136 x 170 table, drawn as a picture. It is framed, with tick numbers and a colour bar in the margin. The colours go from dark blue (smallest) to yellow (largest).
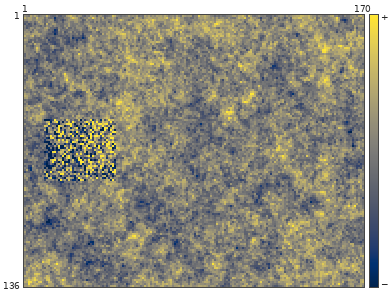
Stripes: none. Average level on the scale: 50%. Odd patch: rougher, in the middle left. Roughest part: middle left. Mirror symmetry: none.
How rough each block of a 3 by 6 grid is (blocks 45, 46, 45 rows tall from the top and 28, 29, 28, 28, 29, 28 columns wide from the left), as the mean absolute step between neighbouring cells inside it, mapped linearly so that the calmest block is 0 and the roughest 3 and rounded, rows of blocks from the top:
000000 / 330000 / 000000
